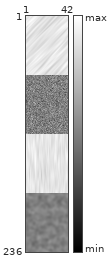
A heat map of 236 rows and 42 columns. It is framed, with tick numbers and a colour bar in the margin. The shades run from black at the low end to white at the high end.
The table splits into 4 rows of 1 panel. Panel 1,1: very high, slanting up to the right, faint in contrast. Panel 2,1: middling, fine-grained. Panel 3,1: very high, streaked downward, faint in contrast. Panel 4,1: middling, blotchy, faint in contrast.
